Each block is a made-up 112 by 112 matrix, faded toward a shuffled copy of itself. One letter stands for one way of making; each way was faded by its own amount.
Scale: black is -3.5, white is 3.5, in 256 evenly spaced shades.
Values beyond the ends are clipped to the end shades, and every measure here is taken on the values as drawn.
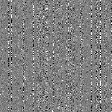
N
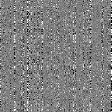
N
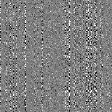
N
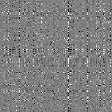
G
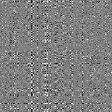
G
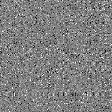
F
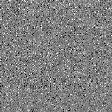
F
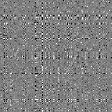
G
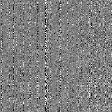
N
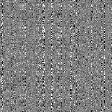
N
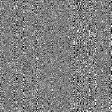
N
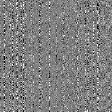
N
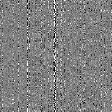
N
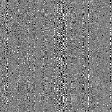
N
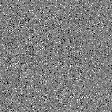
F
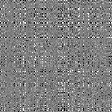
G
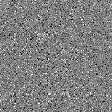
F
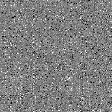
F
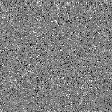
F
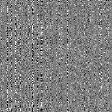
N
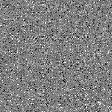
F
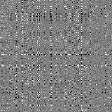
G
